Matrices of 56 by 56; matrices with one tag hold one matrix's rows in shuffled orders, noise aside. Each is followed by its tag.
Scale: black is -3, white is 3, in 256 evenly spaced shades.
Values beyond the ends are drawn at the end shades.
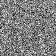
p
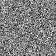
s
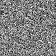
s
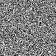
s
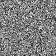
s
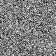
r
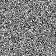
s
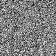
p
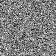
p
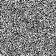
p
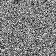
p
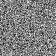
r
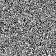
s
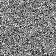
p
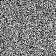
r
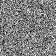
r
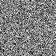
r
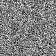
p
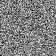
p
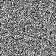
p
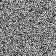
r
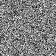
p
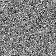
s
